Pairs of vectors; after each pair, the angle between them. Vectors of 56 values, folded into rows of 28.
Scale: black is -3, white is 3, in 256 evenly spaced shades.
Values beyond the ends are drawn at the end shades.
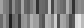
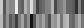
orthogonal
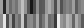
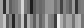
nearly parallel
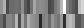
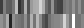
orthogonal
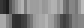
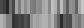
nearly parallel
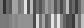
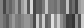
nearly parallel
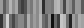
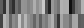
orthogonal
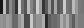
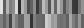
nearly opposite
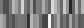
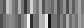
partly opposed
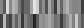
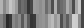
partly aligned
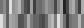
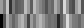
nearly opposite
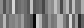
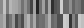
partly opposed
